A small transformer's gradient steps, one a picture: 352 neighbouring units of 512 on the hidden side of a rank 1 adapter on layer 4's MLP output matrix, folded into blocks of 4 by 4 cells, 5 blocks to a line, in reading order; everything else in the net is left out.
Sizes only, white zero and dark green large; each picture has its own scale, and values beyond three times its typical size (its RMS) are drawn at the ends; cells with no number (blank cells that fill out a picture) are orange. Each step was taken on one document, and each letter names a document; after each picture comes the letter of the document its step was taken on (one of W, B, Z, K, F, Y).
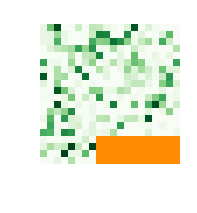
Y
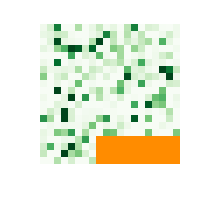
Y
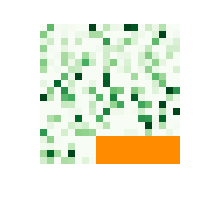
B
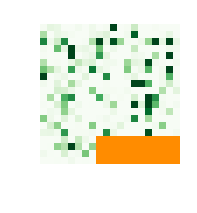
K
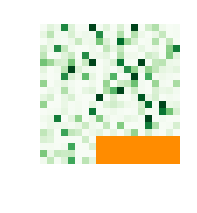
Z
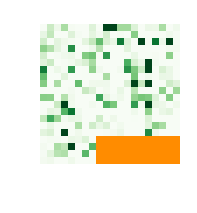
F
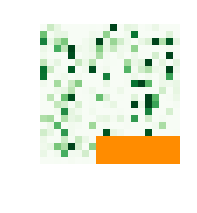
K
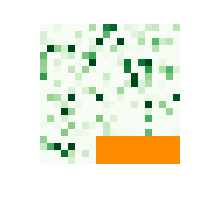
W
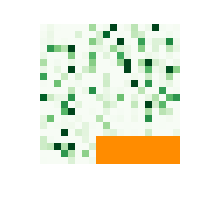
W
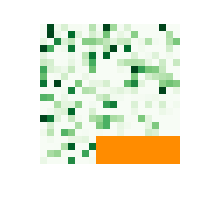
F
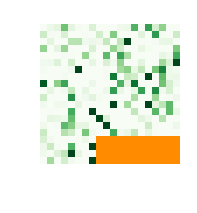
Z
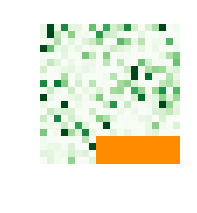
Z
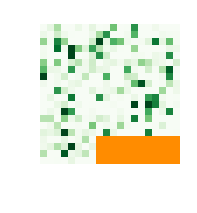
K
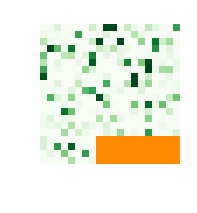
W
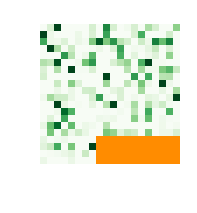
W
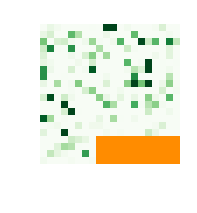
F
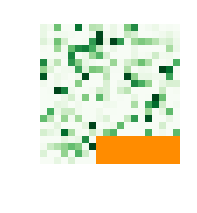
K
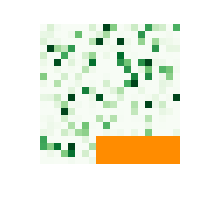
W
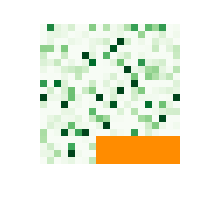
Z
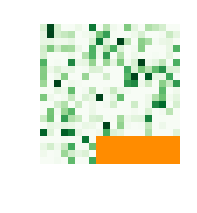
Y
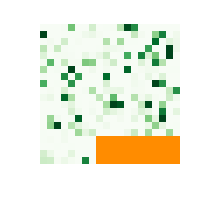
B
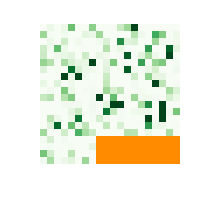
B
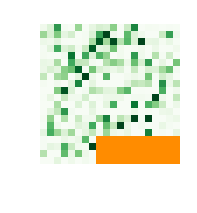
Y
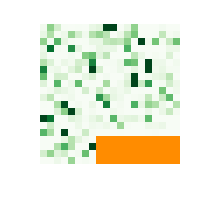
F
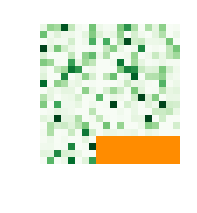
Z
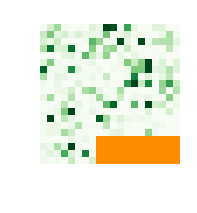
F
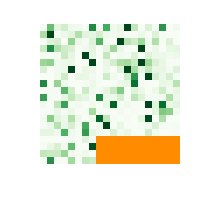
Z
